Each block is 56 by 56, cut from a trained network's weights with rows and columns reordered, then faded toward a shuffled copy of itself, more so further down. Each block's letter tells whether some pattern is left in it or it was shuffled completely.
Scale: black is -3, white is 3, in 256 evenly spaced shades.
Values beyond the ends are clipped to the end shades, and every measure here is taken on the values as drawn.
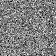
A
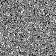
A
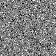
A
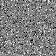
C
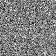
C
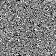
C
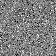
A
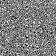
C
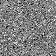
C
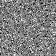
A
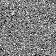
C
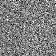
C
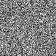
A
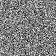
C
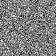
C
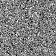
A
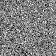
A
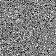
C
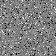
C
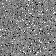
A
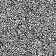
A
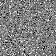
A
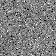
A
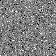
C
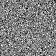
C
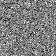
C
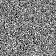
A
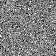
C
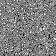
A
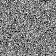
A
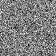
A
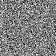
A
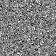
A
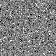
A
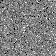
A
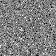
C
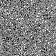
A
